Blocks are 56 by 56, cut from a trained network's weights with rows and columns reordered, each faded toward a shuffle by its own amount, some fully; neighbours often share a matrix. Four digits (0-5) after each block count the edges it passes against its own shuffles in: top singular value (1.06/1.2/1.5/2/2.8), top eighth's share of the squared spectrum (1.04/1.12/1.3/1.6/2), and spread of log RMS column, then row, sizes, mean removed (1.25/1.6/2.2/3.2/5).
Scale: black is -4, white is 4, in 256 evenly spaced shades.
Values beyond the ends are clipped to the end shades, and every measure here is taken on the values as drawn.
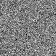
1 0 0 0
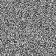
2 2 0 0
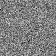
0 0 0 0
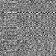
4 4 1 3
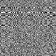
4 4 1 3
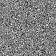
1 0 0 0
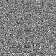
3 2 0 1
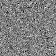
2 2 0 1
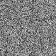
2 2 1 0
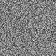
3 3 0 0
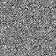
3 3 0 2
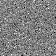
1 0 0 0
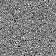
3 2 0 1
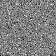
2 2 0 1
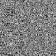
3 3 0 2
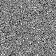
0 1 0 0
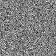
3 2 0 0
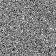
0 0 0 0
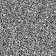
2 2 0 0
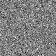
0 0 0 0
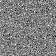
0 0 0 0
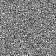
2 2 0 0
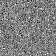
1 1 0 0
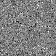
2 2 0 1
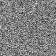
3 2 0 0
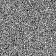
0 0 0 0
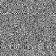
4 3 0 2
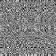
4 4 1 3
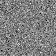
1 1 0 0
